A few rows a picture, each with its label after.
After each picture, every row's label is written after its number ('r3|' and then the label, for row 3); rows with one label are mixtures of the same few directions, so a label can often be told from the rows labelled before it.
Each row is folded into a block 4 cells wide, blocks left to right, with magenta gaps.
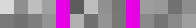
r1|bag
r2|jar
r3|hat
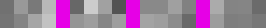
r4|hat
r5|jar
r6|hat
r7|hat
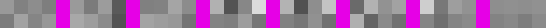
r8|jar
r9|hat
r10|hat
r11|jar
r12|jar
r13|jar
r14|bag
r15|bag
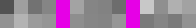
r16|bag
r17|hat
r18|bag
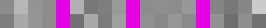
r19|bag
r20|jar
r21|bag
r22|jar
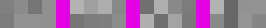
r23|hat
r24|bag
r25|jar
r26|bag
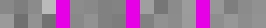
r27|jar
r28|hat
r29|jar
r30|jar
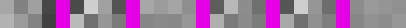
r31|hat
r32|jar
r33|bag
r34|jar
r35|jar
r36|bag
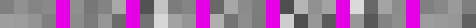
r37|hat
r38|jar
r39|bag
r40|jar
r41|jar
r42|bag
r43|hat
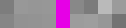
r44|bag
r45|hat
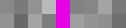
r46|jar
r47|hat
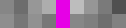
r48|jar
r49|hat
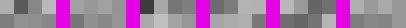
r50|jar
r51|bag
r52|bag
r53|hat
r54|hat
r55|bag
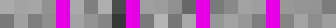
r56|bag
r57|hat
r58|jar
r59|hat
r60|jar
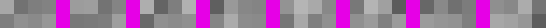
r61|jar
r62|hat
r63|jar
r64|bag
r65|bag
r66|jar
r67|bag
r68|hat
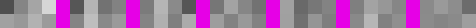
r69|hat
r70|bag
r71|jar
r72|jar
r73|bag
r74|bag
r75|jar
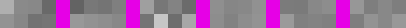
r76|hat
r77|bag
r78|jar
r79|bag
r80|bag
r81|jar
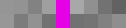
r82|jar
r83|hat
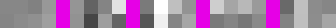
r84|hat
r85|jar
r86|bag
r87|bag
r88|bag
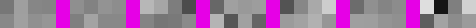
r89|bag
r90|jar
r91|hat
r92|jar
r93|hat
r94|bag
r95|jar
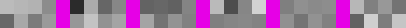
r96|bag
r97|bag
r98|bag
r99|jar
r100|jar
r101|jar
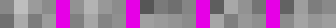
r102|bag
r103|bag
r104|bag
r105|jar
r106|bag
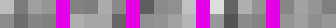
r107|bag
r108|hat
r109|hat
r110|bag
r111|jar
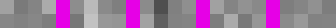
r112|jar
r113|bag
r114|bag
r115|jar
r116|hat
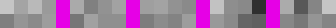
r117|bag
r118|jar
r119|bag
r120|hat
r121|jar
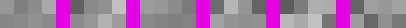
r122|jar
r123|hat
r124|hat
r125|jar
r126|hat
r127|jar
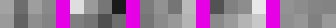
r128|bag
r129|hat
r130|hat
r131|hat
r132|jar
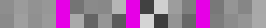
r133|bag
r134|jar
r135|jar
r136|hat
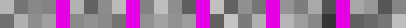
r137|jar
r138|jar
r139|jar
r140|jar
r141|hat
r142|hat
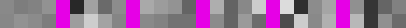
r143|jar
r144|bag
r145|hat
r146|jar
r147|jar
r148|bag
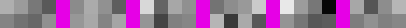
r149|hat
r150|jar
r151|bag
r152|jar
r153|hat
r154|jar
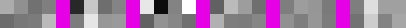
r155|hat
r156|bag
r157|jar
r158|jar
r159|jar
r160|bag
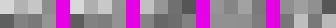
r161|bag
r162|bag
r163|hat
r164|hat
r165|jar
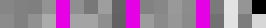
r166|hat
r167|hat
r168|hat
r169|jar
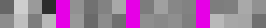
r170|jar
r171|jar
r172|jar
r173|hat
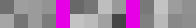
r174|jar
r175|hat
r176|bag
